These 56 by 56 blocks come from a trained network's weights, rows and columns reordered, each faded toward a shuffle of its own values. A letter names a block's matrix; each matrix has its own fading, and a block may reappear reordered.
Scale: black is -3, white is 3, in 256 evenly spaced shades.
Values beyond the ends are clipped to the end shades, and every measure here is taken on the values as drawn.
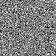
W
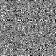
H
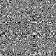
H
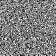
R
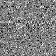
W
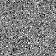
W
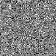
H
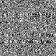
H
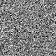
R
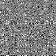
H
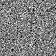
R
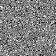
W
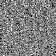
W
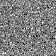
W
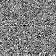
R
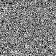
R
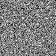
R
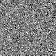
W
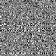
H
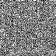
R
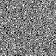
W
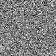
R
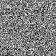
R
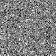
W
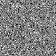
W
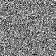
R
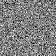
R
